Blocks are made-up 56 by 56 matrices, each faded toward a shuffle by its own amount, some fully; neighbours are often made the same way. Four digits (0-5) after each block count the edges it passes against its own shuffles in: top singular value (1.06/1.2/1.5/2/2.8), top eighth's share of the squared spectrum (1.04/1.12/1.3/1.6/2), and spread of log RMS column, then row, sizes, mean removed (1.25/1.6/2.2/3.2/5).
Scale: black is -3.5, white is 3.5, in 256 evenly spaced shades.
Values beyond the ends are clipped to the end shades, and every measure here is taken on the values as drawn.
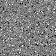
0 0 0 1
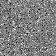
0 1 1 0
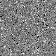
0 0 1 0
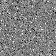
0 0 0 0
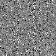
1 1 2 0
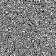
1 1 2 0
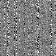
1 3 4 0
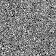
0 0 0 0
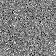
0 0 0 0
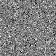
2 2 0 0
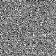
3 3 1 1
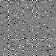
4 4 2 2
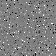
1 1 0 0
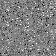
2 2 0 0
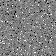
0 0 0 0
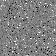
0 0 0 0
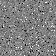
2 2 0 0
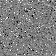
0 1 0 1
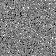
1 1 0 0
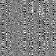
4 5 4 2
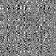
4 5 3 2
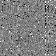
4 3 2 1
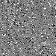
2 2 1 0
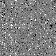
2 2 1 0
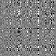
4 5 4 3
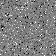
0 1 0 0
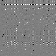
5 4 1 2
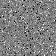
1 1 1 0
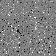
2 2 0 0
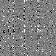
4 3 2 1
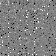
3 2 1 0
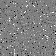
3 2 1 0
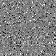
3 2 1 1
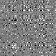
4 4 2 3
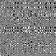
4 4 2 3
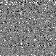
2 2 0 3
